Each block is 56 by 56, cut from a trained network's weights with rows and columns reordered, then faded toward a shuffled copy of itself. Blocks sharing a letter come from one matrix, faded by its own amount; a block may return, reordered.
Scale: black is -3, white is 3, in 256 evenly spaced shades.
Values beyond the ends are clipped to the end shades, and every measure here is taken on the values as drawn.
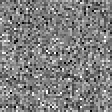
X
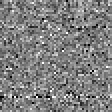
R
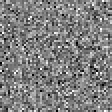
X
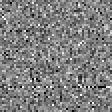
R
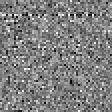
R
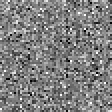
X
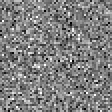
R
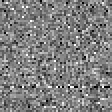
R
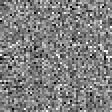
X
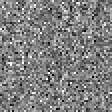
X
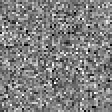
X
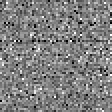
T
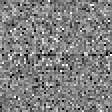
T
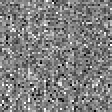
X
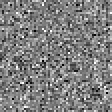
X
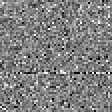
R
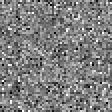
X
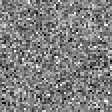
R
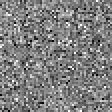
X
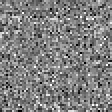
X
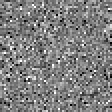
T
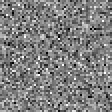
R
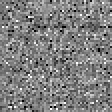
T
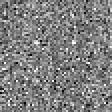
X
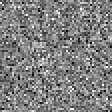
R
